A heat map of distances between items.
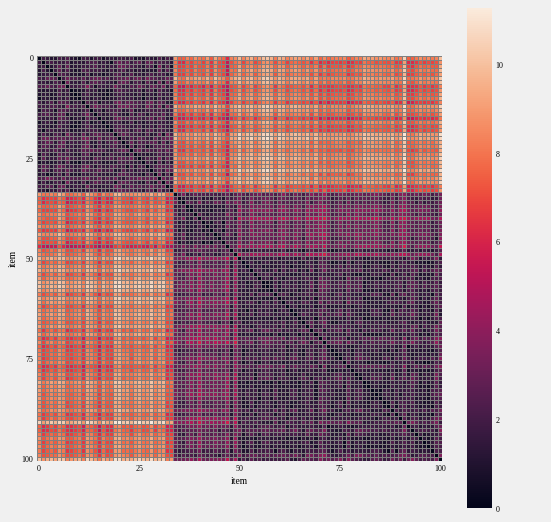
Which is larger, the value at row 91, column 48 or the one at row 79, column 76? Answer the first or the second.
the first
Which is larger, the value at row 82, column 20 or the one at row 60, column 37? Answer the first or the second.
the first
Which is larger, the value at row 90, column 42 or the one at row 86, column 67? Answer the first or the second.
the first
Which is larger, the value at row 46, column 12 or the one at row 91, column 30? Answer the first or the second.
the second
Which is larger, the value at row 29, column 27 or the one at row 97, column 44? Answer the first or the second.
the second
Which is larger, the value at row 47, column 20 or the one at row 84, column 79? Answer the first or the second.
the first
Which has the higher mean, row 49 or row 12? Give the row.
12
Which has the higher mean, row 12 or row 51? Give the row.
12
